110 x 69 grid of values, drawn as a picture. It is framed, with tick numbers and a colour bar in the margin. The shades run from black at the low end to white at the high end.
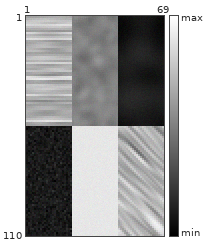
It is made of 2 by 3 panels. Panel 1,1: high, streaked across. Panel 1,2: middling, blotchy, faint in contrast. Panel 1,3: very low, smooth, faint in contrast. Panel 2,1: very low, fine-grained, faint in contrast. Panel 2,2: very high, flat. Panel 2,3: high, slanting down to the right.
